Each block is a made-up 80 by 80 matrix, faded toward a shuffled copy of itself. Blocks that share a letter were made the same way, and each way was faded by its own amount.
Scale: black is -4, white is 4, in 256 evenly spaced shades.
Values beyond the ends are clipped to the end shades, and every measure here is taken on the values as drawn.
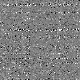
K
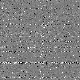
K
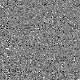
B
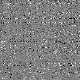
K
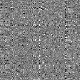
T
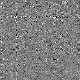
B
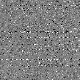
K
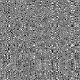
T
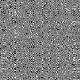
T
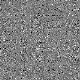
B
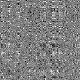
T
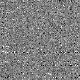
B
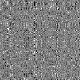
T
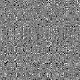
T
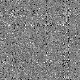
B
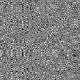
T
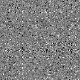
B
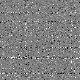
K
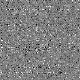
K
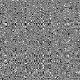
T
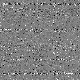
K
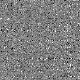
B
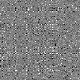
T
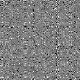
T
